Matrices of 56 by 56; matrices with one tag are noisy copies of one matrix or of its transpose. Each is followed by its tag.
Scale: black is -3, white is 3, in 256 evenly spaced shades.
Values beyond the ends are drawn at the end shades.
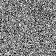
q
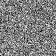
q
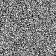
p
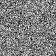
p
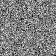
p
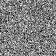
q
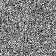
q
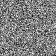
p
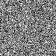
q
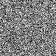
q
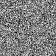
p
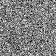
q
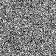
q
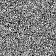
p
